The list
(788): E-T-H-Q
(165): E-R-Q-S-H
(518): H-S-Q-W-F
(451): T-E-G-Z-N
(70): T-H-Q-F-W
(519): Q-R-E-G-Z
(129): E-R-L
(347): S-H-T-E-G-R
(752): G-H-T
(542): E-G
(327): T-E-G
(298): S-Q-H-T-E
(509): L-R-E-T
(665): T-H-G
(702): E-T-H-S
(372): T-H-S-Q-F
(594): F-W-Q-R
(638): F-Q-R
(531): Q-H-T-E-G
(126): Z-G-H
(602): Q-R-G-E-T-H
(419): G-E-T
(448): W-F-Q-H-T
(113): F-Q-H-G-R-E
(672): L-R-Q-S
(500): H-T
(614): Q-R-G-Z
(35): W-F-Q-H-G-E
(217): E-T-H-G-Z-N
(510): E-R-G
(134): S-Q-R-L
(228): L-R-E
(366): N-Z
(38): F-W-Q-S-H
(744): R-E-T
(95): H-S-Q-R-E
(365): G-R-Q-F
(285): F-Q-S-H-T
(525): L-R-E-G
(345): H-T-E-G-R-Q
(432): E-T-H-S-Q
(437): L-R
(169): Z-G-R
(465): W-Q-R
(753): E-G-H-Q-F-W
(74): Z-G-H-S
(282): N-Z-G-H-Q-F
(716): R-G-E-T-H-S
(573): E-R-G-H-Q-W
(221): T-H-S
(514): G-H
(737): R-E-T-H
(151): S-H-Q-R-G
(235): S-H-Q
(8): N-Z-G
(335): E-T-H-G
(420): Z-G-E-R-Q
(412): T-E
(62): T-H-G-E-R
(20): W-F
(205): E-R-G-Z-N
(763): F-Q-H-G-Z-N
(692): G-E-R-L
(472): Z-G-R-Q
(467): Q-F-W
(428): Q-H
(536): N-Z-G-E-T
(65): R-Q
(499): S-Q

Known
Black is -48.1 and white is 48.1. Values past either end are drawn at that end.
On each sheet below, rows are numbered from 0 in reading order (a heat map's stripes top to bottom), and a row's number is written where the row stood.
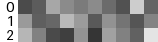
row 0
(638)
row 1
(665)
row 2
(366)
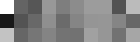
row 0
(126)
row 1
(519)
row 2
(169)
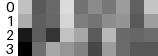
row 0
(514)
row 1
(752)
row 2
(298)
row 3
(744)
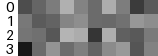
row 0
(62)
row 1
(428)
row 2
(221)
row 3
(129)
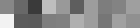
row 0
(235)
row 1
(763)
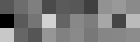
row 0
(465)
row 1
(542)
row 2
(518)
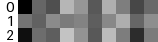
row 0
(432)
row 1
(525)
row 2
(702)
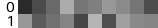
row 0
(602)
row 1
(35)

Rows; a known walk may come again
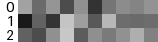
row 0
(437)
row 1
(298)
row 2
(365)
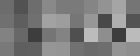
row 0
(614)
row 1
(285)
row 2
(536)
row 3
(428)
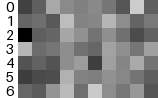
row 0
(638)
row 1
(95)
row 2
(788)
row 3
(169)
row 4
(134)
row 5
(531)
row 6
(113)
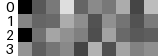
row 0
(542)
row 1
(665)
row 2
(744)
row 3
(35)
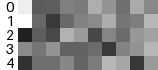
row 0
(763)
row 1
(282)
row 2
(499)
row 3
(20)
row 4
(205)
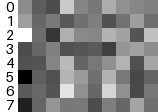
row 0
(151)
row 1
(448)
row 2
(74)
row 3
(465)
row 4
(692)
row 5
(432)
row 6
(347)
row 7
(65)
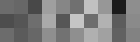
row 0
(217)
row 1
(753)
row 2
(420)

